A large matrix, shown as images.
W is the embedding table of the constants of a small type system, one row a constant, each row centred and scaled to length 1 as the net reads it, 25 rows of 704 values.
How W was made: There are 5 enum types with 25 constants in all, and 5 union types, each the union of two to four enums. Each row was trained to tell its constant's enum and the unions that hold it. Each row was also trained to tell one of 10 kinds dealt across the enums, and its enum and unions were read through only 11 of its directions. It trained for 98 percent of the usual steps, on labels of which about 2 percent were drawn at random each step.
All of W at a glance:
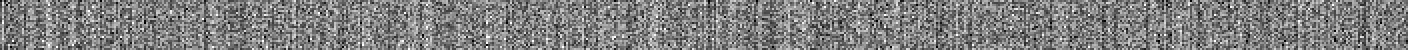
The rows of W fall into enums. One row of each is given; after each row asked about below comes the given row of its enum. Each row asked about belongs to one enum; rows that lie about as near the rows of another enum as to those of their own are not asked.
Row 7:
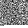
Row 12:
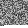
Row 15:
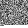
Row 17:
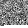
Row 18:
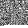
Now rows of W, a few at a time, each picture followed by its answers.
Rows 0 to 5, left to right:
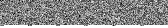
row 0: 15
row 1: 17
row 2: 7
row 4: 15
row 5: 12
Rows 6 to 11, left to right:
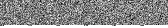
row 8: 15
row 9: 7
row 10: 17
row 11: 15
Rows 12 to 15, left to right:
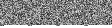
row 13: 12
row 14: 17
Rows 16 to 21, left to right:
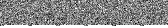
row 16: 7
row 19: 7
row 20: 17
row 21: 7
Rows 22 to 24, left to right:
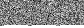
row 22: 12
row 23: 15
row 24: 12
